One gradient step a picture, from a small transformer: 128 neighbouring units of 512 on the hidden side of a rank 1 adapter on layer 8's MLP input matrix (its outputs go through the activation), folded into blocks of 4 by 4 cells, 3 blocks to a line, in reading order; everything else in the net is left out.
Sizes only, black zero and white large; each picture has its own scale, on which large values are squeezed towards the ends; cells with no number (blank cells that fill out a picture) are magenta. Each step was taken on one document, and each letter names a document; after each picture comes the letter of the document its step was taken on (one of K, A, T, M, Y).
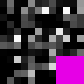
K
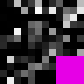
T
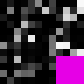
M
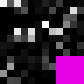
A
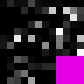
T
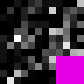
M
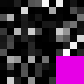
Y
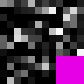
T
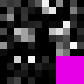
Y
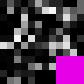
M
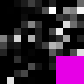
K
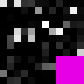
A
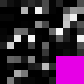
T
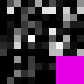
M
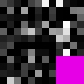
Y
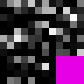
T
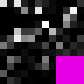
A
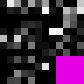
T
